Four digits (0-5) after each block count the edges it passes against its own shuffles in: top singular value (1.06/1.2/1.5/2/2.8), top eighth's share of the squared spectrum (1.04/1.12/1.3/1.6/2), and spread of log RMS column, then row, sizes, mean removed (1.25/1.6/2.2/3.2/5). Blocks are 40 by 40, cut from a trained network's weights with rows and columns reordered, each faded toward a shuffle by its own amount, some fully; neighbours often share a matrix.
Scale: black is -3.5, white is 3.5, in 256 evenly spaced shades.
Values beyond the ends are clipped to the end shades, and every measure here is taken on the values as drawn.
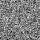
1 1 0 0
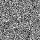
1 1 0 0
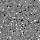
0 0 0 0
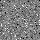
0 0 0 0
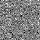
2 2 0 1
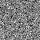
0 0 0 0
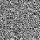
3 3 1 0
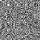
3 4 2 1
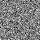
0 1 0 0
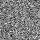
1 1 0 0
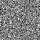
0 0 0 0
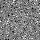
0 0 0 0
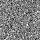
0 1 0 0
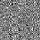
4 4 2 2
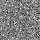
0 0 0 0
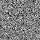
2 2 0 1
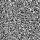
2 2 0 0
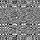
4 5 2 3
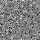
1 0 0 0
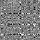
4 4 1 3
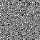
3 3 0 1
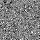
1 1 0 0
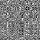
3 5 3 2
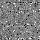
2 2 0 1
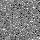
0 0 0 0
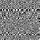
4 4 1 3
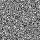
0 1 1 0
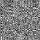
3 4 2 1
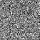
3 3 1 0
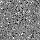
0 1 0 0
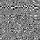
4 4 1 2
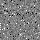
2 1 0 0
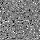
2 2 0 1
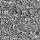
3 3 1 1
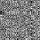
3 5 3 1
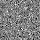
1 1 0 0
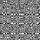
4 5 1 3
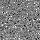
1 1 0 0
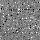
2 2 0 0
